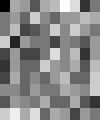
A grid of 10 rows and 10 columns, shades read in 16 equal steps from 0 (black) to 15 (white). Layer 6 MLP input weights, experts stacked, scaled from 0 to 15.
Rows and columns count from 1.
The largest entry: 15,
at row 1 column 7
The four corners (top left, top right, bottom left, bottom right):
0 7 12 7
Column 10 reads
7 10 7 9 9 11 12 12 3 7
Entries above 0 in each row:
9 10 10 10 10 10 10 10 10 10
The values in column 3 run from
4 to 10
